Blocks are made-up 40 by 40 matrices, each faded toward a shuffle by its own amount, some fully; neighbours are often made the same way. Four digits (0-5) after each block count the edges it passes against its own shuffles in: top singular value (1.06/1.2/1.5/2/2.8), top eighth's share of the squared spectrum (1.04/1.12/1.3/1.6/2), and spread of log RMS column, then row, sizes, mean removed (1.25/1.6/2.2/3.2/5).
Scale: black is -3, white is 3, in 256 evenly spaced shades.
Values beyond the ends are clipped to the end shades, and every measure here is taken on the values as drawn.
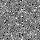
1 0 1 0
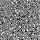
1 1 0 0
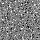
0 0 0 0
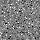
0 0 0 0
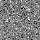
1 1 2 0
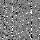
2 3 2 0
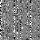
2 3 3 0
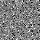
0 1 1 0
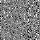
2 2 2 0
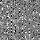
1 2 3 0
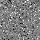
0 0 0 0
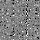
3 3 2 1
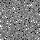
0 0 0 0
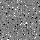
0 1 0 0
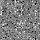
3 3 1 1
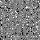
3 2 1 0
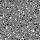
1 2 0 0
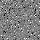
2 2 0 0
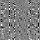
4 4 3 2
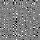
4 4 2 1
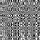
4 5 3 3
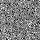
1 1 0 0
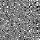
3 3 2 1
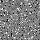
0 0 0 0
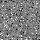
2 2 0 0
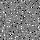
0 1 0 0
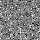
2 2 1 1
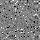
2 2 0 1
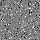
0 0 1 0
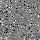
2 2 0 0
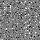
1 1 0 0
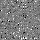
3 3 0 1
